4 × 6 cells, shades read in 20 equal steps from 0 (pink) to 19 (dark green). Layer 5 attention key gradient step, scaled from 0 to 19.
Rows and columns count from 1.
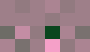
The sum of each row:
43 43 58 37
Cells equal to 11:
1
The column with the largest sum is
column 4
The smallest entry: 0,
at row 4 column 4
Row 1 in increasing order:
6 7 7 7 8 8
